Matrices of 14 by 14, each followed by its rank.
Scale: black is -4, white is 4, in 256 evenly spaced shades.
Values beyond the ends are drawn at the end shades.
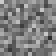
full rank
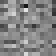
three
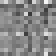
three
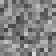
full rank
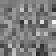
three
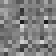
three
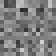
three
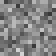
full rank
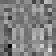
three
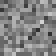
full rank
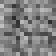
three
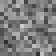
full rank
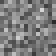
full rank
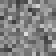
full rank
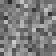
full rank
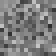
full rank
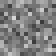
full rank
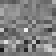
three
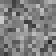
full rank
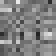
three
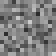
full rank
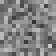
full rank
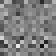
three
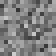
full rank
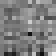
three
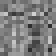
three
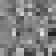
three
